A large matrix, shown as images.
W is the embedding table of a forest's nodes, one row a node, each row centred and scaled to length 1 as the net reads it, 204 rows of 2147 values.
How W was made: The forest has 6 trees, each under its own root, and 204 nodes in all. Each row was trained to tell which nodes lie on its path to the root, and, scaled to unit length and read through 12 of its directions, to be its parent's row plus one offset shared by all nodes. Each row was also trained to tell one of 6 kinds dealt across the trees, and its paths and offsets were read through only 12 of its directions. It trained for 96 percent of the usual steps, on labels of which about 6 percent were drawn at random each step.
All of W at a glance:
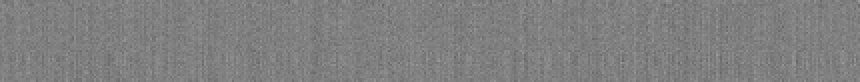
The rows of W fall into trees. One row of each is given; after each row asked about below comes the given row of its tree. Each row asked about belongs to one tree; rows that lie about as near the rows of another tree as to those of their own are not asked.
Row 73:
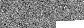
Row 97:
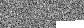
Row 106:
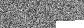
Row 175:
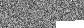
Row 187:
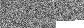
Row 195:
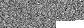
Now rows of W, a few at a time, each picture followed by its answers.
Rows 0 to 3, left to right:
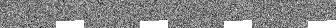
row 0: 106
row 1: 106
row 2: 195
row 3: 187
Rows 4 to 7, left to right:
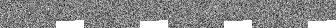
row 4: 106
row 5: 175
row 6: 106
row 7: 187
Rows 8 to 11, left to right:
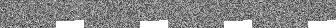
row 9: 97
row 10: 106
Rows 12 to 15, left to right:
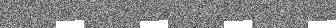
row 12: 187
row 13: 106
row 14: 106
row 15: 187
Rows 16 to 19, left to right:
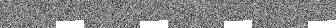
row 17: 106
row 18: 195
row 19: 195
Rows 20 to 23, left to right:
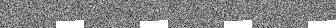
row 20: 97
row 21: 195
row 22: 73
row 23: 73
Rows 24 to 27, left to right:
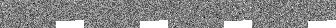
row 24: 195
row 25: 97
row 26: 187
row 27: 187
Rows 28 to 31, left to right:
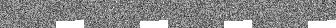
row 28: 73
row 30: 97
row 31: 106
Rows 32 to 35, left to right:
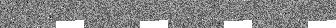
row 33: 195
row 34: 195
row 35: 187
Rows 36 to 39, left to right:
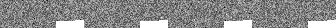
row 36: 97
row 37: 106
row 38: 97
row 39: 97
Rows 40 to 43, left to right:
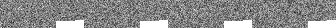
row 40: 106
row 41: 97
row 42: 106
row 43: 106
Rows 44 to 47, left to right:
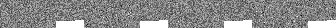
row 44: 73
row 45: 106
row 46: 175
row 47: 106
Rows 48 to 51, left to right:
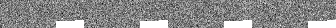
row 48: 187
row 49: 187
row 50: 106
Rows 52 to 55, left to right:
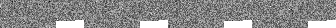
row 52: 97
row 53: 187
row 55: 187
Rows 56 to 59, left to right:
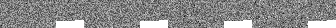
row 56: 187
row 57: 106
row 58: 97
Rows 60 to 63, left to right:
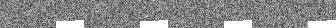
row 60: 187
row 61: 106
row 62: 97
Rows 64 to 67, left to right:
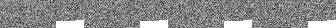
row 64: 195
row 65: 97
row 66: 175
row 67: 97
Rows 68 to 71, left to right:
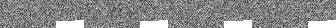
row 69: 97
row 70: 175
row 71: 97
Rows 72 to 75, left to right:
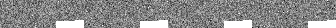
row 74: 187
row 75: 97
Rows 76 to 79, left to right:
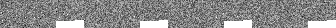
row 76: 187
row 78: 97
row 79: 106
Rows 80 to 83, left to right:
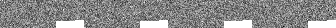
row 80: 106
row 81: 106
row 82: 187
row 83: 106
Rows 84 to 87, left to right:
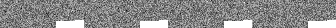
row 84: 195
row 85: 106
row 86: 97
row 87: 195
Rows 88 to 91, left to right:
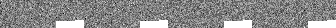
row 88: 106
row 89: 187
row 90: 187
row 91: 97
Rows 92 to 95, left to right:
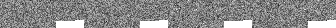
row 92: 97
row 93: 195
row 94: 106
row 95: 195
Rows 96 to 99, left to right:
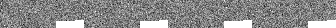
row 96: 73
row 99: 97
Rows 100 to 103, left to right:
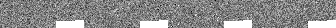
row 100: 175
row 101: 187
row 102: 195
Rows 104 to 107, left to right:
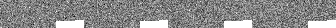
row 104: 106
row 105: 97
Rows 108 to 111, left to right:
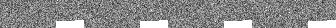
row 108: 187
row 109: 175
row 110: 187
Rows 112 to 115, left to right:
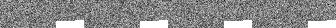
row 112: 106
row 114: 195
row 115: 106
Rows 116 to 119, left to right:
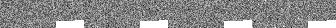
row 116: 187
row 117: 187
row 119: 187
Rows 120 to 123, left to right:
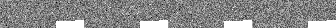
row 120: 106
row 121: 106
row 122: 73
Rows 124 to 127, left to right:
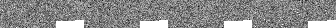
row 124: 106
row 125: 195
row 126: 195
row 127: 195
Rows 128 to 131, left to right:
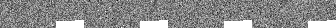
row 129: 106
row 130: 175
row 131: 187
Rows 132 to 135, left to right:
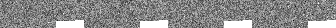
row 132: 175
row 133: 106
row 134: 187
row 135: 97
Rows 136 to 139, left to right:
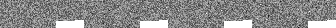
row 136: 187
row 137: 175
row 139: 195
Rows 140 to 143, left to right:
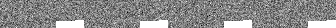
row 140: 106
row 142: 73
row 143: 187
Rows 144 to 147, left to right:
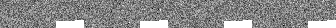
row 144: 187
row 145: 175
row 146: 187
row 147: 97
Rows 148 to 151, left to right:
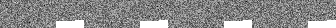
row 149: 187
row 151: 187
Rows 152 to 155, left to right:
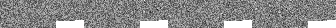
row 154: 187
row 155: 195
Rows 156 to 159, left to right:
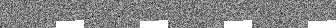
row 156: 73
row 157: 187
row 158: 97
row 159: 175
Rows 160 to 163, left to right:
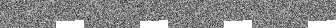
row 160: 187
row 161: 106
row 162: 187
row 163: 187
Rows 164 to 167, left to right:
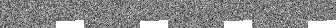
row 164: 106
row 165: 106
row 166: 195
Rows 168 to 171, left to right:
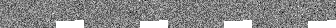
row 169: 175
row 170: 187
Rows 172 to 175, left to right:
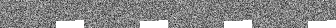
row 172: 195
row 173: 187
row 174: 73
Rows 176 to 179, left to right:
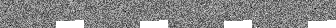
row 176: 195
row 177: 73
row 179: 175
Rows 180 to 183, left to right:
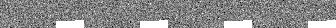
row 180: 97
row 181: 73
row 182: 106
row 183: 73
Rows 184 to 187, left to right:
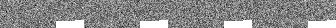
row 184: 73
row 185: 195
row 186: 97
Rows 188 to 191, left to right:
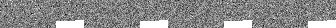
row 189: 97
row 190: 187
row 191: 97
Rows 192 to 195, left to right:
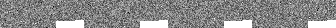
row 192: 106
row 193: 187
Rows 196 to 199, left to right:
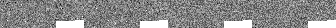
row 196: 106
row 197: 195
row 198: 73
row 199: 97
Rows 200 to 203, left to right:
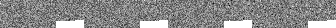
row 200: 195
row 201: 195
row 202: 106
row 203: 97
